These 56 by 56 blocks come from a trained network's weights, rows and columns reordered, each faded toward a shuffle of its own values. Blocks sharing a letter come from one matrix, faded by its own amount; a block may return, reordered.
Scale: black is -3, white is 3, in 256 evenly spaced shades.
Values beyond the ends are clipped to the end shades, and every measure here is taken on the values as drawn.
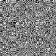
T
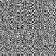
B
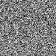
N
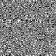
T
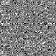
T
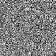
N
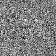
N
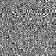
T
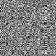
B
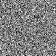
N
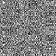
B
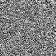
N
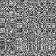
B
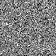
N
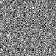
T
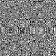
T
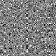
T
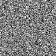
N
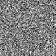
N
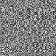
B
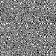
T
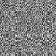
B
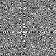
T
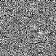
N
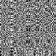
B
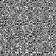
T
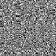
T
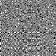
T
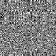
T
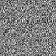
B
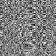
B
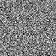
N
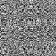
B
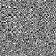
T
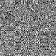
T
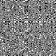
T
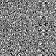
T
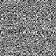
T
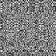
B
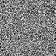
N
